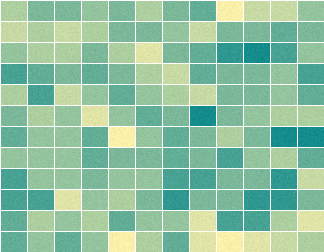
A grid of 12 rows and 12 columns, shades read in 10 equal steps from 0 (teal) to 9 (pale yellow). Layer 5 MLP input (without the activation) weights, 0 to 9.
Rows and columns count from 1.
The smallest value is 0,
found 4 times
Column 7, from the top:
4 5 4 7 6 4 3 3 2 1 5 3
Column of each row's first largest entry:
9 1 6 7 3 4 5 11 12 3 8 5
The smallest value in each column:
2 2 3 3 3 3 1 0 1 0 0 0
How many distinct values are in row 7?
6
